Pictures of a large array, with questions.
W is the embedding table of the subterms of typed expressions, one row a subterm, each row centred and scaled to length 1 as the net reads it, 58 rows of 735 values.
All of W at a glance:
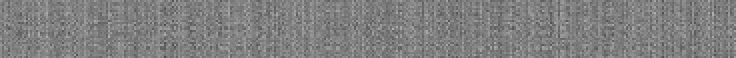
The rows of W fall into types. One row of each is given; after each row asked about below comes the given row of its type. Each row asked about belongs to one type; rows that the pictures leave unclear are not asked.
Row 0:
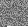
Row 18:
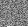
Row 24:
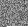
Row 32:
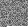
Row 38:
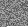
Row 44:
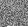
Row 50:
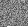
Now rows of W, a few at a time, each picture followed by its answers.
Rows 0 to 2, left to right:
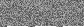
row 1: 44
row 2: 32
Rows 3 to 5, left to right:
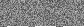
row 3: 50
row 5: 50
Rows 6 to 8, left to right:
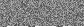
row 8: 32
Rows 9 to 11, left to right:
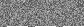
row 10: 50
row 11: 38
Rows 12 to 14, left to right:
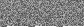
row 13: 0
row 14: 32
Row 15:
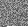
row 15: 32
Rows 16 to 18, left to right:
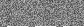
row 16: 0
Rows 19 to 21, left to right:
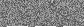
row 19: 24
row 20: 38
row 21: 44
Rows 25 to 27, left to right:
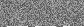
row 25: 24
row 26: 0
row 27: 0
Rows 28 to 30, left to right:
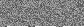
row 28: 0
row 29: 0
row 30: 38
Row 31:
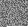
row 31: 24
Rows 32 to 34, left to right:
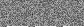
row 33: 18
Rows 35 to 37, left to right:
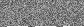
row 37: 0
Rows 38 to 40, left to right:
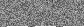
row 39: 44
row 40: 50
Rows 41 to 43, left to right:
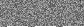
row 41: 18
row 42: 38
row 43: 24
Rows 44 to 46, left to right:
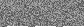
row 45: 44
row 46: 38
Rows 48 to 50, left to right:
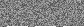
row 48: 32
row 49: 38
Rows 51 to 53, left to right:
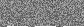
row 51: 0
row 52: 24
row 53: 44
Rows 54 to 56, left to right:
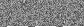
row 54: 38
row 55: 50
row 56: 24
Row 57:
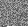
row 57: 32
